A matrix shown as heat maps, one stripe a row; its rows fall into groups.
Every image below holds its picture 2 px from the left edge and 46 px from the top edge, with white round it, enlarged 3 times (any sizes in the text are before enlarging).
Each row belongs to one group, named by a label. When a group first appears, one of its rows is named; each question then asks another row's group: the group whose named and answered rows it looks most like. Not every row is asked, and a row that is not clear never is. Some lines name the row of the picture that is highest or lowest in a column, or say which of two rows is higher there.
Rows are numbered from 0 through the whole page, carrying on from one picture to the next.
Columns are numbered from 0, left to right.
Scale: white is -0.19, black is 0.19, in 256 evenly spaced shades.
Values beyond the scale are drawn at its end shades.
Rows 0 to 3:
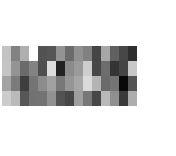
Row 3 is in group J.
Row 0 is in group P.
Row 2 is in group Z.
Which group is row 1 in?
J
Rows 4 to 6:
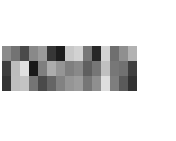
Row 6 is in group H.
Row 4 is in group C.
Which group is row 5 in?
H
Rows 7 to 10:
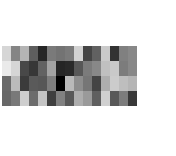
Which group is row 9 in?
C
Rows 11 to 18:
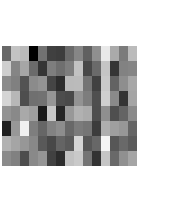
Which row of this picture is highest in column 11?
15
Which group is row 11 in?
H
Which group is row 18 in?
C
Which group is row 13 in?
C
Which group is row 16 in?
H
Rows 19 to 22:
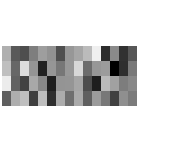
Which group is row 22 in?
H
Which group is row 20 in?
P
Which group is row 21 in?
C
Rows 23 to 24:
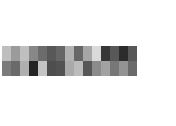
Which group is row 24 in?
H
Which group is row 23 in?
Z
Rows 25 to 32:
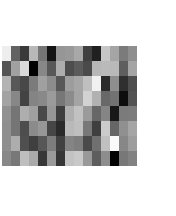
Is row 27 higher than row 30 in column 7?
Yes
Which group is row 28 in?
Z
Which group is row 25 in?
C
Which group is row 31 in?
C
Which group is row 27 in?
Z
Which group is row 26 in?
H
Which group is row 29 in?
P
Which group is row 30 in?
C
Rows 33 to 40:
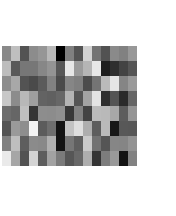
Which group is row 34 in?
Z
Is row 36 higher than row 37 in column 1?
No
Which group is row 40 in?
J
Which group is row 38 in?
P
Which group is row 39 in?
J
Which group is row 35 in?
C
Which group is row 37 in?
H
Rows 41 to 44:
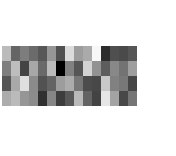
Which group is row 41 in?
Z
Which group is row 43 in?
H
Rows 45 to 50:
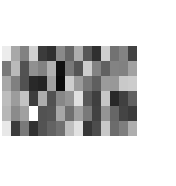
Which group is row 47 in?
C
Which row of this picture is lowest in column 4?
48
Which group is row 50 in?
C
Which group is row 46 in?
J
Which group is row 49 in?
P
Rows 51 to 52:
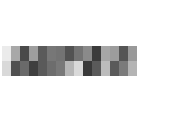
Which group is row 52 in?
C
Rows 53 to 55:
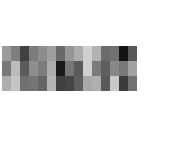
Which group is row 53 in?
Z
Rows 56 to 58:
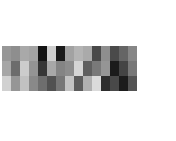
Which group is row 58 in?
Z
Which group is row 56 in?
P
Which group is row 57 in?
P
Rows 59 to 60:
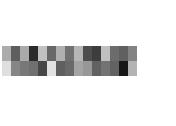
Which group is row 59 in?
H
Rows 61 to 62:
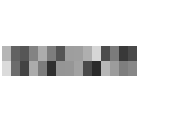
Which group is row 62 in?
C
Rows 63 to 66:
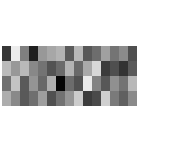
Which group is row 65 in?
J
